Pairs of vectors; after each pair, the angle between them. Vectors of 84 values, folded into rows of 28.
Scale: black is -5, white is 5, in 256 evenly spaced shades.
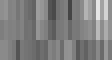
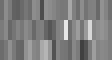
orthogonal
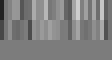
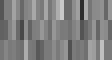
partly aligned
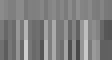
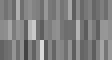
partly opposed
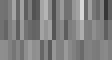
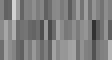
orthogonal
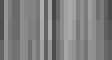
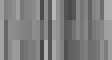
nearly opposite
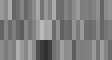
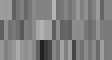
nearly parallel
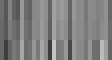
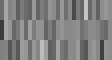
orthogonal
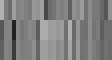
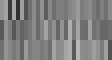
partly aligned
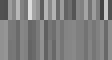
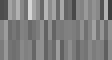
nearly parallel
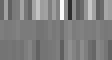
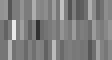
partly aligned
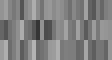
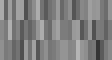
orthogonal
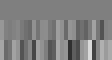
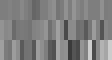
nearly parallel
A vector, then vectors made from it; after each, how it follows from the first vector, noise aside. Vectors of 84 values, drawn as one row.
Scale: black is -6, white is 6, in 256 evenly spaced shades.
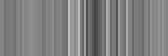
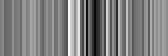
scaled up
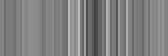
copied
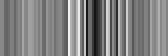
scaled up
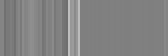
partly zeroed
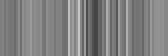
copied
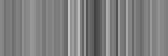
copied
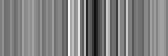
scaled up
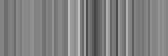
copied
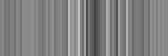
copied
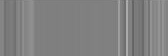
partly zeroed
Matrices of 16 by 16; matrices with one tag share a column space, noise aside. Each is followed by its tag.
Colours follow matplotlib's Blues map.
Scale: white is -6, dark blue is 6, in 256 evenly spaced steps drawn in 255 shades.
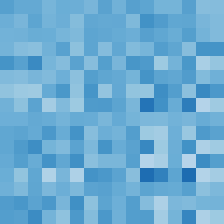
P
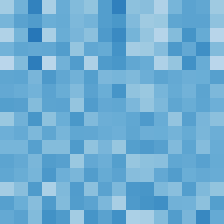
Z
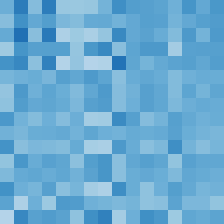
Z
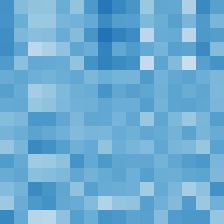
Z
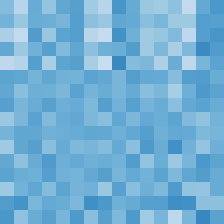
Z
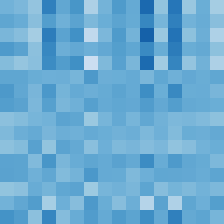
Z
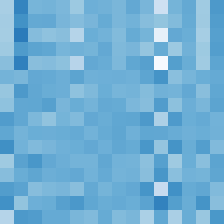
Z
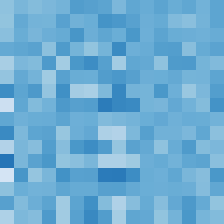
P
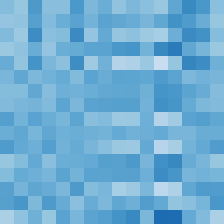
Z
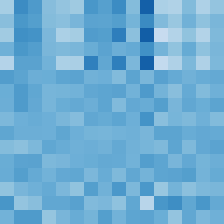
Z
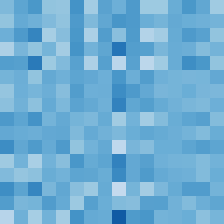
Z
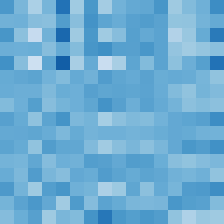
Z
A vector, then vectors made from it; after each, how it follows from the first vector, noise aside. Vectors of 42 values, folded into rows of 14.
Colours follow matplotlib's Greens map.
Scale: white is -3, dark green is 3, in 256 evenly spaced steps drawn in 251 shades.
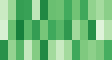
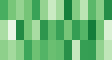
reversed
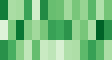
sign-scrambled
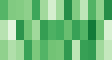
reversed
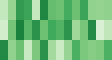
copied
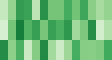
copied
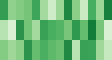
reversed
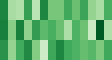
sign-scrambled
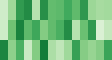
copied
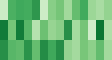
sign-scrambled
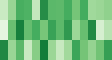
copied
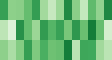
reversed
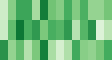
copied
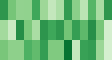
reversed
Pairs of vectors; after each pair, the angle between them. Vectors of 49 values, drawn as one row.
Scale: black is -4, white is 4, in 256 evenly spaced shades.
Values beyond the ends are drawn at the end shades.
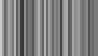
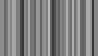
partly aligned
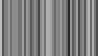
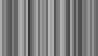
partly aligned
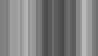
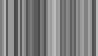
orthogonal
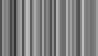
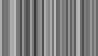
nearly opposite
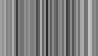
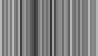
partly aligned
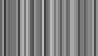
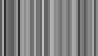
nearly parallel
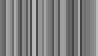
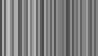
partly aligned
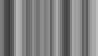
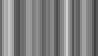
nearly opposite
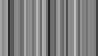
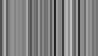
orthogonal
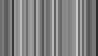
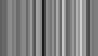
partly aligned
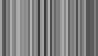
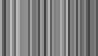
nearly parallel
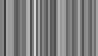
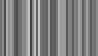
nearly parallel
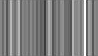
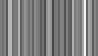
nearly parallel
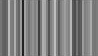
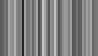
nearly parallel
